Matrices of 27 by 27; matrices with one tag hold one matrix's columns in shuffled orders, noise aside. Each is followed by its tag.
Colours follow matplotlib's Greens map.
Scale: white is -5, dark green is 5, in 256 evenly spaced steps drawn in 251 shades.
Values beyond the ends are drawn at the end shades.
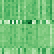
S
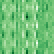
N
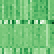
S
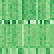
S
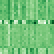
S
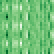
N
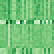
S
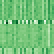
S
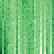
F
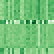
S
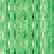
N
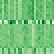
S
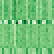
S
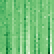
F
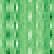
N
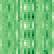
N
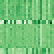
S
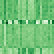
S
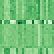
S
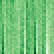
F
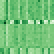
S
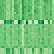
S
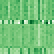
S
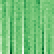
F
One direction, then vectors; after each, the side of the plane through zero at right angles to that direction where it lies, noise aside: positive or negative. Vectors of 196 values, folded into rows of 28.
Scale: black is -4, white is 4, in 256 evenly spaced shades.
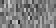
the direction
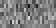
positive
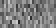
positive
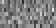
negative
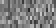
negative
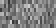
negative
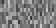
positive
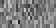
positive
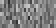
negative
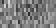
positive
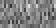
negative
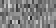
positive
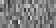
negative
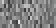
negative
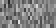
negative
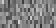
negative
